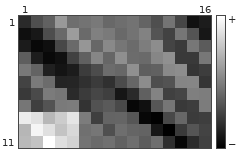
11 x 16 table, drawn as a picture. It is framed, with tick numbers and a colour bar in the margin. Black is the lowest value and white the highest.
Grain: diagonal, down to the right. Mirror symmetry: none. Odd patch: higher, in the bottom left. Calmest part: top middle. Ninth with the highest average: bottom left.
